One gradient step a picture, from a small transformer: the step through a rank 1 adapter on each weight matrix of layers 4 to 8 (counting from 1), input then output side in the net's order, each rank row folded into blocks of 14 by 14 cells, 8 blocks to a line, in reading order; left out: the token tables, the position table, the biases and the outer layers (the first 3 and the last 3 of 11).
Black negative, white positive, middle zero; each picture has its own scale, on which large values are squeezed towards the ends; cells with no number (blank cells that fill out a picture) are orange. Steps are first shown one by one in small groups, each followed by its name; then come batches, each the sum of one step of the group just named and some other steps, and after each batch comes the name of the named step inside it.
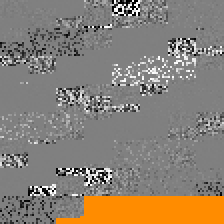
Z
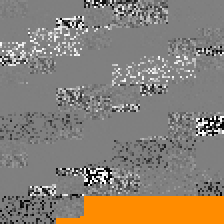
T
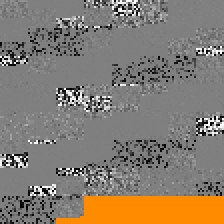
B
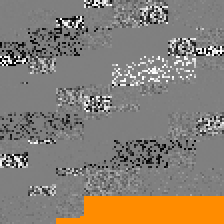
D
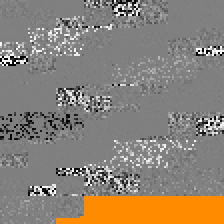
B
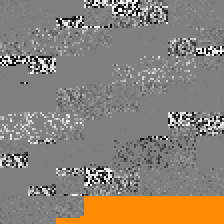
D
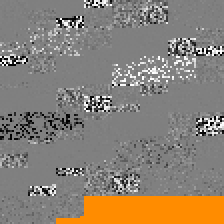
D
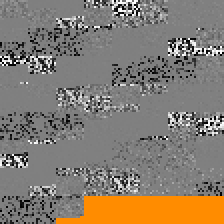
B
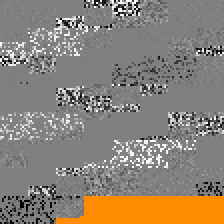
T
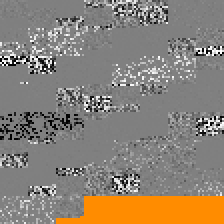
D
